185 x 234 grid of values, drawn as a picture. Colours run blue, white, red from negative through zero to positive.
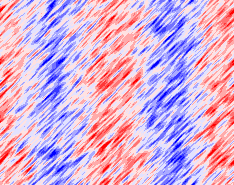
Upright stripes repeat 2 times across the table. No single row or column stands out from its neighbours. No overall slope runs across the table. No seam splits the table.
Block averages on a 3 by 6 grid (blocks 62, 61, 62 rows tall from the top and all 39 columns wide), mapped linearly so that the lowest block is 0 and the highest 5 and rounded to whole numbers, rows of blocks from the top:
414405 / 415305 / 415405
